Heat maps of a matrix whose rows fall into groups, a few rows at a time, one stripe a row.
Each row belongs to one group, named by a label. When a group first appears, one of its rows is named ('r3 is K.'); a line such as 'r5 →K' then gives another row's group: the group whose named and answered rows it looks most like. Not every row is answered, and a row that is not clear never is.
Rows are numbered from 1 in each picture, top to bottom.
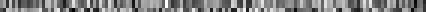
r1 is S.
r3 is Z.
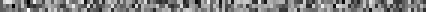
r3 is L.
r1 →Z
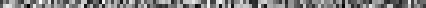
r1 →L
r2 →Z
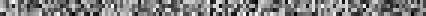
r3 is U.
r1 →L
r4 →Z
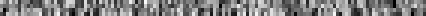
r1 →S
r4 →Z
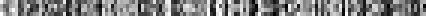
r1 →U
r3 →L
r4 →U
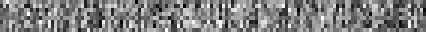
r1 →Z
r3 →L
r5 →S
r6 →L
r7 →L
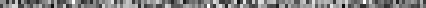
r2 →U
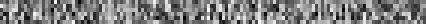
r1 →S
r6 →S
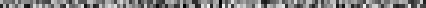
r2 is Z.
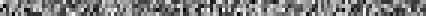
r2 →Z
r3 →Z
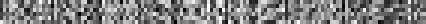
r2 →U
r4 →S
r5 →L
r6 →U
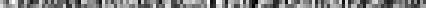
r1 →L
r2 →U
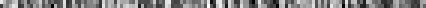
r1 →U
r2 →U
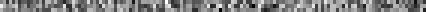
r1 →S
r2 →U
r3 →U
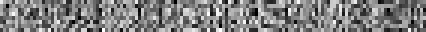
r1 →U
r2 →Z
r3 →L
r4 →L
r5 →S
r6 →Z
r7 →U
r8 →L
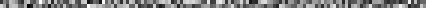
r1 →L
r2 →U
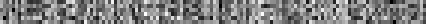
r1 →S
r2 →U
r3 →S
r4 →S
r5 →Z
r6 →S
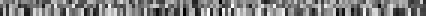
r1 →U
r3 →Z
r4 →Z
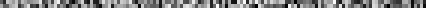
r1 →Z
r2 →L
